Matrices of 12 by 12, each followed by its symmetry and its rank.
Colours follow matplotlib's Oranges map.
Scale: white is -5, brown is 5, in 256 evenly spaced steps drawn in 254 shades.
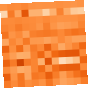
neither, rank two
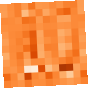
neither, rank two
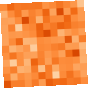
antisymmetric, full rank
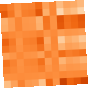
neither, rank one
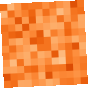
symmetric, full rank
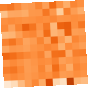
neither, rank two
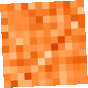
antisymmetric, full rank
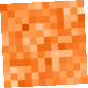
symmetric, full rank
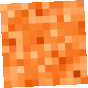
symmetric, full rank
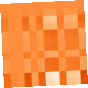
neither, rank one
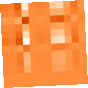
neither, rank one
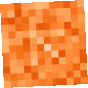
symmetric, full rank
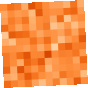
antisymmetric, full rank
